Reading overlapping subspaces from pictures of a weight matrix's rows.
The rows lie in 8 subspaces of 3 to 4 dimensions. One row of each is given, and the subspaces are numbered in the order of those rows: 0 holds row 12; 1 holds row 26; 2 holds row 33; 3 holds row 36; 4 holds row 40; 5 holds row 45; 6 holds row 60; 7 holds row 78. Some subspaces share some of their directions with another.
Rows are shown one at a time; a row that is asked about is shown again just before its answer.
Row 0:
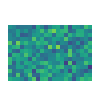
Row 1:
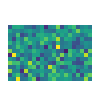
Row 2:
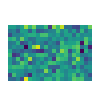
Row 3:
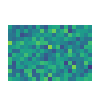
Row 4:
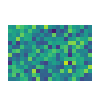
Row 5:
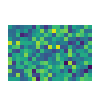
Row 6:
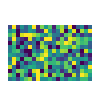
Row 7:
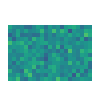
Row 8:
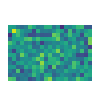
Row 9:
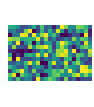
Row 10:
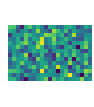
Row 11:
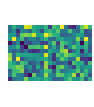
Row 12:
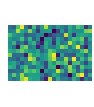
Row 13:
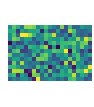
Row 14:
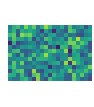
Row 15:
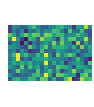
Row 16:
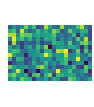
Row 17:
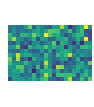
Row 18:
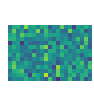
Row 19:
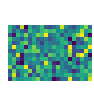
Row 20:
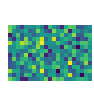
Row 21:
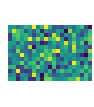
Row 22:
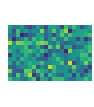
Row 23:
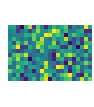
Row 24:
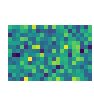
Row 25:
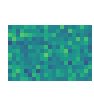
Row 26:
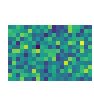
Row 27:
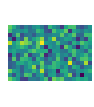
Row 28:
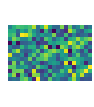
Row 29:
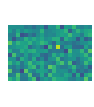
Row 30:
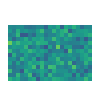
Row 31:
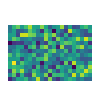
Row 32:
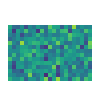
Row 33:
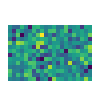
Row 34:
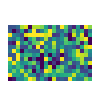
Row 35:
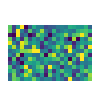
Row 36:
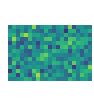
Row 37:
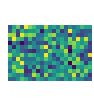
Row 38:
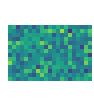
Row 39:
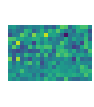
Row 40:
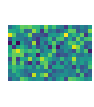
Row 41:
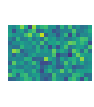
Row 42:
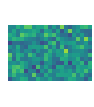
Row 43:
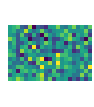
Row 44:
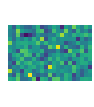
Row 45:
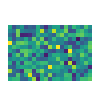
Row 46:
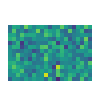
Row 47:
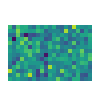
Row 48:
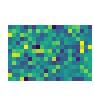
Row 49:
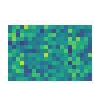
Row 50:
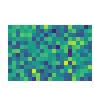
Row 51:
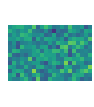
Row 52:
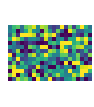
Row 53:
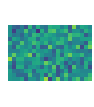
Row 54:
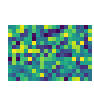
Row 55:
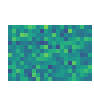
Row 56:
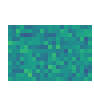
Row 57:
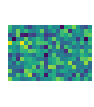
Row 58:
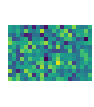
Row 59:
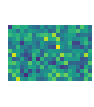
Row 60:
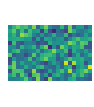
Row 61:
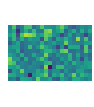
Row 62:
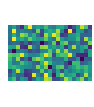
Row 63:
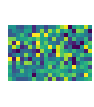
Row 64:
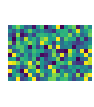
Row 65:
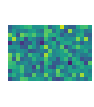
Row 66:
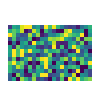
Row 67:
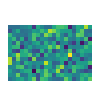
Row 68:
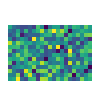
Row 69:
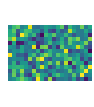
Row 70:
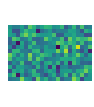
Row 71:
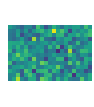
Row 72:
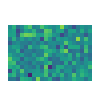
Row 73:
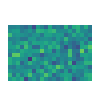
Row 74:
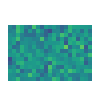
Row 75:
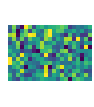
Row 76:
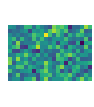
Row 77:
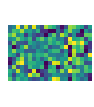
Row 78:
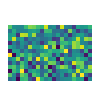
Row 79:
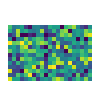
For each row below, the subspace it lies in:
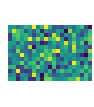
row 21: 2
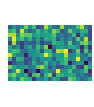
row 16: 7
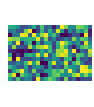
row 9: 4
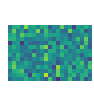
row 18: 6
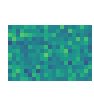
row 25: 7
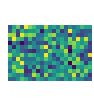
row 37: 5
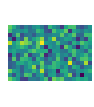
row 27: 0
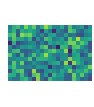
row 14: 5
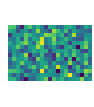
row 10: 0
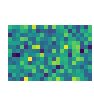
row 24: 1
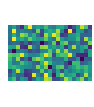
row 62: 2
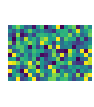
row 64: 7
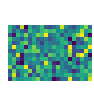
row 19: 5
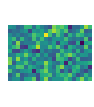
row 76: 1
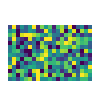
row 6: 3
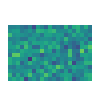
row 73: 1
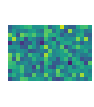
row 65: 0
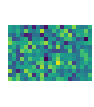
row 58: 2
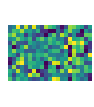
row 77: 5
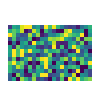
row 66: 4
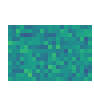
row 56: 0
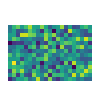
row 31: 7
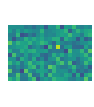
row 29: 7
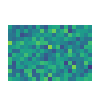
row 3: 6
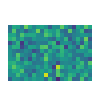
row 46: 6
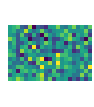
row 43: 2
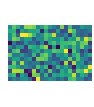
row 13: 0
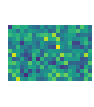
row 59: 7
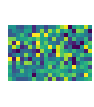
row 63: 4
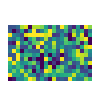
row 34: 2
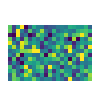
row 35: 5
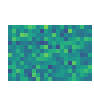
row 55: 2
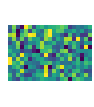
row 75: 5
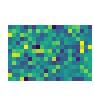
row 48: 1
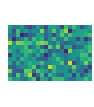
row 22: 2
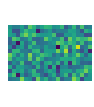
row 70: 6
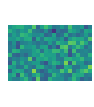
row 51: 4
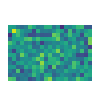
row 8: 2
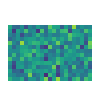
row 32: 6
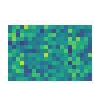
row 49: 5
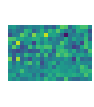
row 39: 4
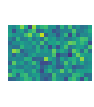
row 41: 2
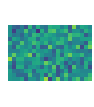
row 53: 6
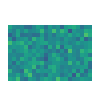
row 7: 4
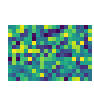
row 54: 4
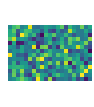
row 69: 2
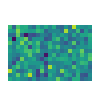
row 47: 3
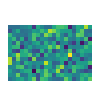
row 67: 0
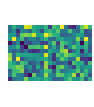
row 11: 1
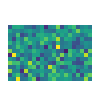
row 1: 7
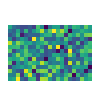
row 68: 4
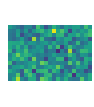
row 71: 4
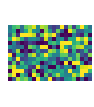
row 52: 4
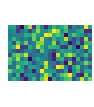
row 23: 0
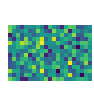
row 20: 0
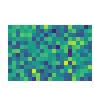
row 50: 5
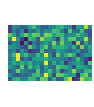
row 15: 3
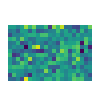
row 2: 1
